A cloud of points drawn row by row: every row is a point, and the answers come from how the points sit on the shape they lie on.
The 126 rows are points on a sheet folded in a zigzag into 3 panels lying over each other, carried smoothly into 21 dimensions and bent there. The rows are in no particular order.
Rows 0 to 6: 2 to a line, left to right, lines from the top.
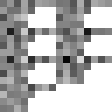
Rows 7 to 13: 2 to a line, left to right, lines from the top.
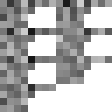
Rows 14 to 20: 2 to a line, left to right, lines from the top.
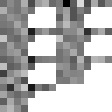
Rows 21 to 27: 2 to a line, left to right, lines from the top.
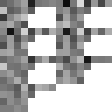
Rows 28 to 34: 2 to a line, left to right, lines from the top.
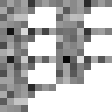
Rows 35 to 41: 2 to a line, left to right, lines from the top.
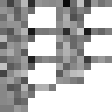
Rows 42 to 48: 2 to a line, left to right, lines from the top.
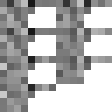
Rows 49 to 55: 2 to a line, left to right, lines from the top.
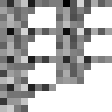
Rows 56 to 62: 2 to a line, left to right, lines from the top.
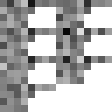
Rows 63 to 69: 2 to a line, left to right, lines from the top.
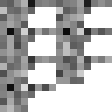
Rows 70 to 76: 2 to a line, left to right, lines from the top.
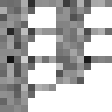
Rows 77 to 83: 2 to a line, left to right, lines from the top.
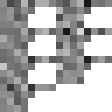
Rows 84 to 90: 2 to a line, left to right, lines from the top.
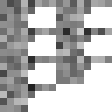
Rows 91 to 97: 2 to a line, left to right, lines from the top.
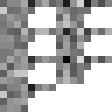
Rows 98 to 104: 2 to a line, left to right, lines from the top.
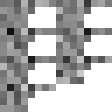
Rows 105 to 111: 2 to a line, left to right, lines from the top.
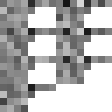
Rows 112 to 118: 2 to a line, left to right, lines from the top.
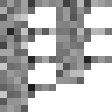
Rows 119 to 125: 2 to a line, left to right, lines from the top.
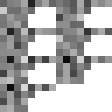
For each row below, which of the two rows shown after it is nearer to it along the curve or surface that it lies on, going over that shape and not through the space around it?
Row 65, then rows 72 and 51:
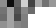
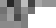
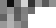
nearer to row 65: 72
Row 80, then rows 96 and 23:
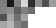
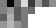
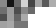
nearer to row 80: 96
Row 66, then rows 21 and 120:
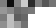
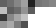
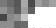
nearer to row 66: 21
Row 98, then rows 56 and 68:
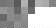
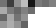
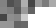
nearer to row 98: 68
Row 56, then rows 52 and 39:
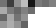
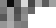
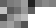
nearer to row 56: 39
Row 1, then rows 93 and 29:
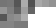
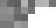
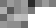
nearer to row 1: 93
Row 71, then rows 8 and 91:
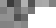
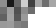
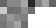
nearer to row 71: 8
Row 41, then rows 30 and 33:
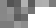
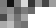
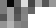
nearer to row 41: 33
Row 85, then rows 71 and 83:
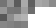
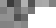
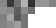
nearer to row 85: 71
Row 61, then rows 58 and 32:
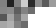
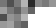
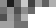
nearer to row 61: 58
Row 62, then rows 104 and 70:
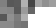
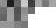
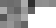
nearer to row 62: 104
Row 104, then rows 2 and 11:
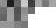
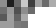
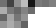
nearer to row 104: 2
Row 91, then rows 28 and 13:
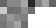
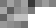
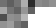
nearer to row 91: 28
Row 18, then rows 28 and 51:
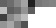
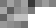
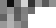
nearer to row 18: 28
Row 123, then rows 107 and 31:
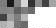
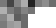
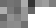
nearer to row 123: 31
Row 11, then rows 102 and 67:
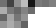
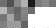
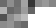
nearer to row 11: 102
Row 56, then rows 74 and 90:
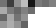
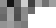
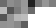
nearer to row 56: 90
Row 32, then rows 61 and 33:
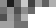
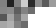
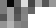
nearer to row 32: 33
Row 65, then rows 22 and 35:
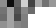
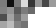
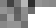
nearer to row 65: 22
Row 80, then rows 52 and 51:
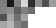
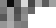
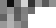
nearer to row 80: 51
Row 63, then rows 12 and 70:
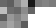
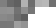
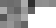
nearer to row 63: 70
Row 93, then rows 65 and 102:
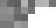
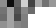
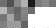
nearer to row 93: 65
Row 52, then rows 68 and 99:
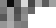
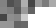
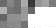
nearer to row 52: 68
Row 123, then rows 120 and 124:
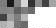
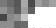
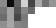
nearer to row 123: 124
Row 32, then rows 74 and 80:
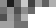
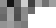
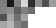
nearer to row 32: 74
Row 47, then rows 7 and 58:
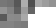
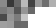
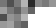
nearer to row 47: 7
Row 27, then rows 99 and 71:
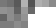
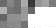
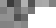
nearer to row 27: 71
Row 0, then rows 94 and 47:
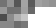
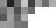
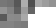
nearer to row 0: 47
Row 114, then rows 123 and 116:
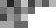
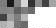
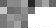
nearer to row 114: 123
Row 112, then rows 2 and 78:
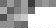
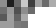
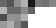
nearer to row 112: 78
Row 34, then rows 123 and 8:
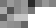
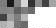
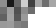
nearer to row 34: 123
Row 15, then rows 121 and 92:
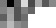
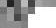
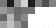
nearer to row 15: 121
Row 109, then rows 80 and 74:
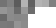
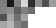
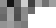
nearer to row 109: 74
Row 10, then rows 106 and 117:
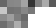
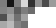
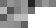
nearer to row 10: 117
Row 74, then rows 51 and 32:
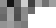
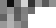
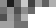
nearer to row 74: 32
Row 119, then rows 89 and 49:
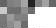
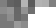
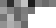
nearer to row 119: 49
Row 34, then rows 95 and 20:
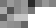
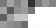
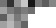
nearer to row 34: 95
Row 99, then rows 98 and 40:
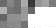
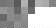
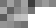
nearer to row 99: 40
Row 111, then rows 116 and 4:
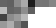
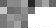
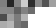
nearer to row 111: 116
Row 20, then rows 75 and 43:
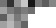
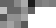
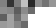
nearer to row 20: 75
